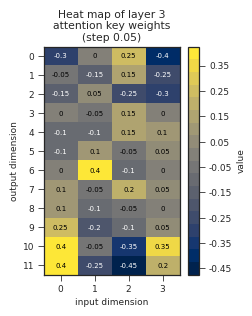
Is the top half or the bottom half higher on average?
bottom
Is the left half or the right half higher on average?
left
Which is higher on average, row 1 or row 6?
row 6
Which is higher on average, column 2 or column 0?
column 0
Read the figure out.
Title: Heat map of layer 3 attention key weights (step 0.05)
x-axis: input dimension, ticks 0 1 2 3
y-axis: output dimension, ticks 0 1 2 3 4 5 6 7 8 9 10 11 (0 at the top)
Colour bar: value, ticks -0.45 -0.35 -0.25 -0.15 -0.05 0.05 0.15 0.25 0.35
Values, 12 rows of 4:
-0.3 0 0.25 -0.4
-0.05 -0.15 0.15 -0.25
-0.15 0.05 -0.25 -0.3
0 -0.05 0.15 0
-0.1 -0.1 0.15 0.1
-0.1 0.1 -0.05 0.05
0 0.4 -0.1 0
0.1 -0.05 0.2 0.05
0.1 -0.1 -0.05 0
0.25 -0.2 -0.1 0.05
0.4 -0.05 -0.35 0.35
0.4 -0.25 -0.45 0.2
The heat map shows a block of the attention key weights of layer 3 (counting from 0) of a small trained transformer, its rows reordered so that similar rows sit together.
